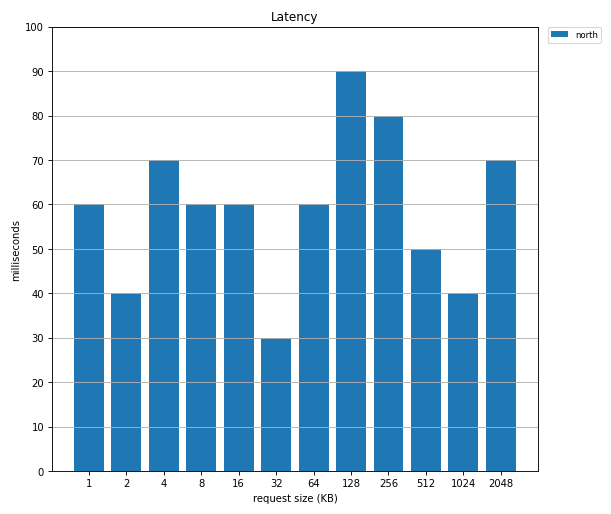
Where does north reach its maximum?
128
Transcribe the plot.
Title: Latency
x-axis: request size (KB), ticks 1 2 4 8 16 32 64 128 256 512 1024 2048
y-axis: milliseconds, ticks 0 10 20 30 40 50 60 70 80 90 100
Legend: north
Values:
north: 60 40 70 60 60 30 60 90 80 50 40 70
